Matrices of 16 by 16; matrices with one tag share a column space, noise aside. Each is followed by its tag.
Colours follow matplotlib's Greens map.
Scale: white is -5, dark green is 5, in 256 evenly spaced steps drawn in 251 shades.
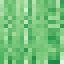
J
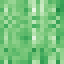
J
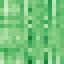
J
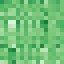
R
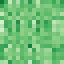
R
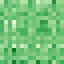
R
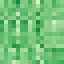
R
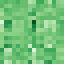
R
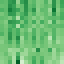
J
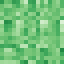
R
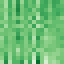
J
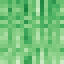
J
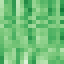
J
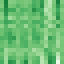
J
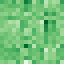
R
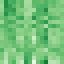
J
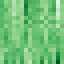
J
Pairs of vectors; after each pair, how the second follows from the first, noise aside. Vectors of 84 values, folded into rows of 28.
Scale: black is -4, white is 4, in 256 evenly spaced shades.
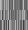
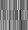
shuffled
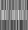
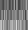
wrapped around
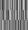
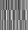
wrapped around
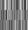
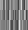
shuffled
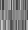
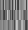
wrapped around
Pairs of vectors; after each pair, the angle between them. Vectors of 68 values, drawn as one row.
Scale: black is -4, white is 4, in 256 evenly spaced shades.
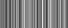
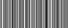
partly aligned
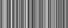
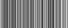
orthogonal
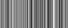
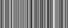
nearly parallel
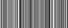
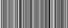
nearly parallel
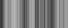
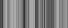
nearly parallel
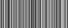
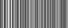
partly opposed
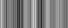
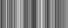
nearly opposite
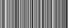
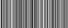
orthogonal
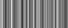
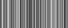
orthogonal
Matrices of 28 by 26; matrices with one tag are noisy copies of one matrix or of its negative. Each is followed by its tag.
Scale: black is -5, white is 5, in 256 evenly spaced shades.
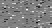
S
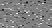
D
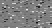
S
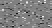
D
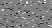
D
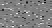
D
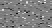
D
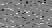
D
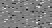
S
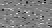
D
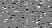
S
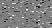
S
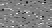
D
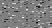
S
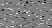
D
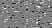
S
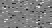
S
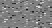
S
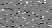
D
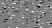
S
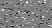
D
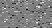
S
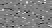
D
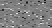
D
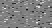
S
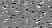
S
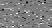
D
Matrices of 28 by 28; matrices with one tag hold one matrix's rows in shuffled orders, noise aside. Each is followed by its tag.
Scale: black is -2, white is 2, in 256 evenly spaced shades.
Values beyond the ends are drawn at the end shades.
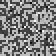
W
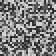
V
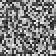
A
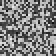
A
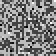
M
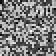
V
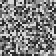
V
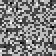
A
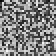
M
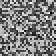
V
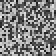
M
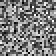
A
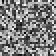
V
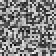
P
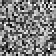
A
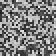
P
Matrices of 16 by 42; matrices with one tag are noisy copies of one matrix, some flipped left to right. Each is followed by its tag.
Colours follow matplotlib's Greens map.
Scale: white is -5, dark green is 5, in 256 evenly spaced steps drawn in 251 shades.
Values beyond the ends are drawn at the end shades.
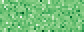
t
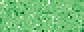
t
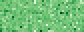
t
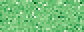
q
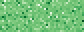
q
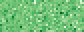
t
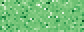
q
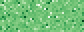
q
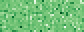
t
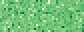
t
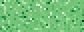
q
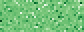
q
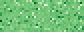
q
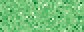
q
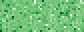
t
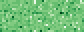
t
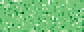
t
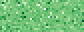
q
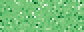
q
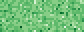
t
